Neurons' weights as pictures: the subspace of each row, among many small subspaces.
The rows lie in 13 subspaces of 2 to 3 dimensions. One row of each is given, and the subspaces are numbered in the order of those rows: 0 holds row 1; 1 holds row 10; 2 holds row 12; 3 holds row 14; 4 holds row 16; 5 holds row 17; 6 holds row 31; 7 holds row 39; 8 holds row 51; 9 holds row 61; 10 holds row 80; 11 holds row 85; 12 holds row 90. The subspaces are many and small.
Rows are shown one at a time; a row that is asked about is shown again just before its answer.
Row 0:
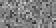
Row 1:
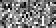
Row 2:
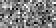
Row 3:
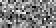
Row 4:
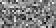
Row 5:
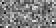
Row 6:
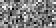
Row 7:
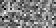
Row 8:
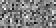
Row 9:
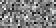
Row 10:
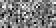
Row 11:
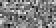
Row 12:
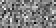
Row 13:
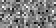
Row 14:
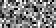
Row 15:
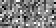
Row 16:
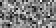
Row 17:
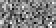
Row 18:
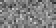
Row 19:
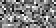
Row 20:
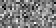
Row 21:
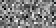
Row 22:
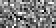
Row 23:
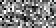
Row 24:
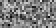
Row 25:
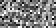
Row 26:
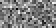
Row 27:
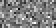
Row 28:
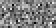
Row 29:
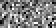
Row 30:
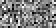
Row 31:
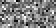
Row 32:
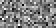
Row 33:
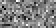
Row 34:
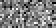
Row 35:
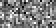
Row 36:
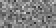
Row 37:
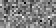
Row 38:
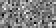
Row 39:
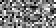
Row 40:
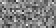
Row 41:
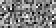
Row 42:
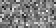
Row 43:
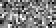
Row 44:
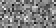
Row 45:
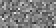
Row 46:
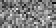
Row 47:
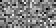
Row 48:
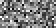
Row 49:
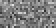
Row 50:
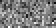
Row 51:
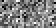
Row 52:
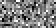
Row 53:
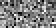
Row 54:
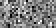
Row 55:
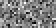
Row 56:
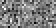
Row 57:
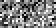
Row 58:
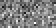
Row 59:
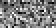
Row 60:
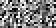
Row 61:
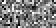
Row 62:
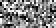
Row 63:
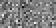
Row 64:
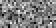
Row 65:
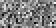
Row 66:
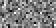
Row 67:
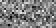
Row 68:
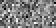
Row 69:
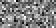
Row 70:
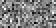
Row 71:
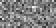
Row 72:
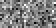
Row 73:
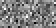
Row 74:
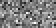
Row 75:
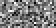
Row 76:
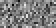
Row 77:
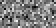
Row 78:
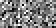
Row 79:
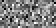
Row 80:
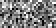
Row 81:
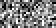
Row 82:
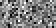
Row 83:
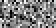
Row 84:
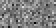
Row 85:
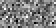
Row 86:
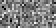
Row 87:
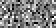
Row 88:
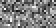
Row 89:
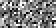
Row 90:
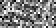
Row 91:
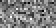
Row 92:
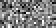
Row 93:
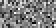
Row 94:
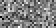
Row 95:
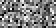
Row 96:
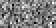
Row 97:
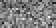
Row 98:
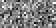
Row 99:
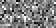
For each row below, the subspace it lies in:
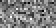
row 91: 0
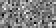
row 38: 4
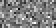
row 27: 3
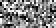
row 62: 5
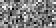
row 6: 8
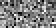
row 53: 0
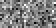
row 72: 6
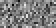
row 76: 0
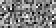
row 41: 5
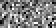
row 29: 5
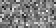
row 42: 6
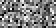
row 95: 4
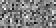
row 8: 2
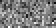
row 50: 0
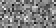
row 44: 2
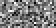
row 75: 3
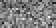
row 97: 10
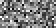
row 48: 3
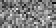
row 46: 10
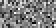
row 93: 3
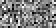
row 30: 9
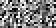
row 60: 7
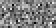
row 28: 5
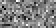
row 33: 8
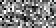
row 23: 4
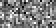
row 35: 4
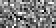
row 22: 0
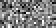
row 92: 1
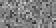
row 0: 12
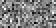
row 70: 9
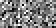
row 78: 7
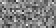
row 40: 10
